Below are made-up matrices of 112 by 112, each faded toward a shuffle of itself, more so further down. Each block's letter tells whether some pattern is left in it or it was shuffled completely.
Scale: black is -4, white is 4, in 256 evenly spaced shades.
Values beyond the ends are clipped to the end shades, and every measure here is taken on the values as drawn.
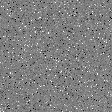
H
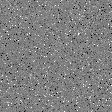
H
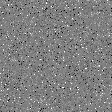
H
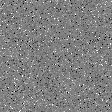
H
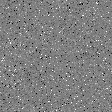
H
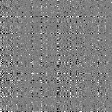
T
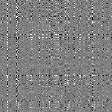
T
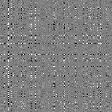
T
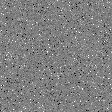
H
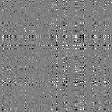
T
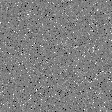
H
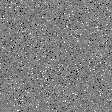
H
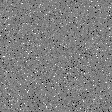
H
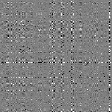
T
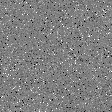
H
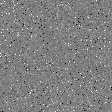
H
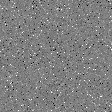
H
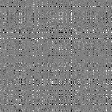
T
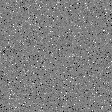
H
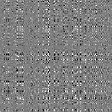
T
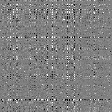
T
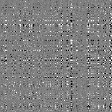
T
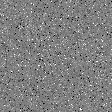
H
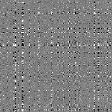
T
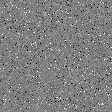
H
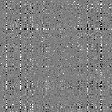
T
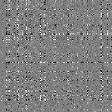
T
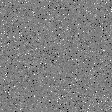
H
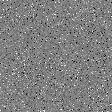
H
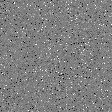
H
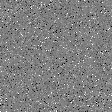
H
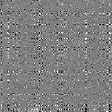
T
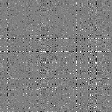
T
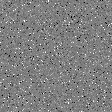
H
